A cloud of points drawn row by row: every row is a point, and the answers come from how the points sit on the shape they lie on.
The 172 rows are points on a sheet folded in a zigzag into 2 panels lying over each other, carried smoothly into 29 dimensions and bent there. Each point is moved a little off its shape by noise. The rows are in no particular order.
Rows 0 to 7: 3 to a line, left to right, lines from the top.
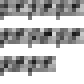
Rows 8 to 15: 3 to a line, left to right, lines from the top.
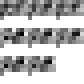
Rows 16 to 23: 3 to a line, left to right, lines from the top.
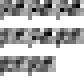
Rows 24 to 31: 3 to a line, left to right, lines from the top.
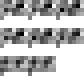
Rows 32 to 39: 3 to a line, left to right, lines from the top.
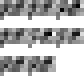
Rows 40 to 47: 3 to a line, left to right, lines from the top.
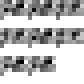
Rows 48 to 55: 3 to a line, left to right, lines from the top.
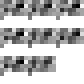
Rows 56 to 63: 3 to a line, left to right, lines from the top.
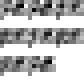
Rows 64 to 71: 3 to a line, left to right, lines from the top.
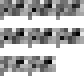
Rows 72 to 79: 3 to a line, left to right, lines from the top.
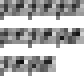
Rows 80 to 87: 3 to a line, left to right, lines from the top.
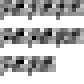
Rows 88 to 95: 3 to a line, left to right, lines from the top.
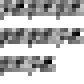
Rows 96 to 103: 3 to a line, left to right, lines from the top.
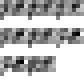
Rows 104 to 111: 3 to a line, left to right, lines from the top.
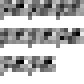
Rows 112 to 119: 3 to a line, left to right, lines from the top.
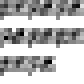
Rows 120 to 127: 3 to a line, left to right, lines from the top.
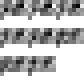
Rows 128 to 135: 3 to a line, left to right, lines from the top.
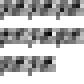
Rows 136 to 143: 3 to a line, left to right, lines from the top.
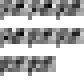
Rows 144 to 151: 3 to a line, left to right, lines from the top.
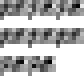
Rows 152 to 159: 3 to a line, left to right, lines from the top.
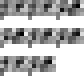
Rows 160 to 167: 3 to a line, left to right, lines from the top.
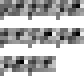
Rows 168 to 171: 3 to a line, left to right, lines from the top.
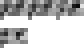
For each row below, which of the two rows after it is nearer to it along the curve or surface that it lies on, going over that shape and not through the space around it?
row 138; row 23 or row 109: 109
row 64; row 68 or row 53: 68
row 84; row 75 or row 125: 125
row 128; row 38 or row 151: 151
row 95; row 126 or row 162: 162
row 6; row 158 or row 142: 158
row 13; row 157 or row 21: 157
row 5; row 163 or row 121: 163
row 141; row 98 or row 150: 150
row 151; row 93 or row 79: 79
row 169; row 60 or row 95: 60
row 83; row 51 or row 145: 51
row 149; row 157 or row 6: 6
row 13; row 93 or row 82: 93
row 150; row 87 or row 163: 163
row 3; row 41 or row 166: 41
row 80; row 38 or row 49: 38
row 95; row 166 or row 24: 24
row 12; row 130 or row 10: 10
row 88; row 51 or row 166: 166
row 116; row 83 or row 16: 83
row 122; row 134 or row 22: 134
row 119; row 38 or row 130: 38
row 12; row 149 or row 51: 51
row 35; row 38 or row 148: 148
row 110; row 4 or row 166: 166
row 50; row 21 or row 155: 155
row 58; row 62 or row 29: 29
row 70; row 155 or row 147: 155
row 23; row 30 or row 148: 30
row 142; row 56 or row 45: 45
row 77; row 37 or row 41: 37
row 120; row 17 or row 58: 17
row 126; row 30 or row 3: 30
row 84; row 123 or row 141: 123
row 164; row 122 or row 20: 20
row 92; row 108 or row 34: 34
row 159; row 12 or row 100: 100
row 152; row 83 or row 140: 140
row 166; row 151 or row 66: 151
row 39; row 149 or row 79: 79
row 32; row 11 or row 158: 158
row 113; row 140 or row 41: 140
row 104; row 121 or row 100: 121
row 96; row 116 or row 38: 116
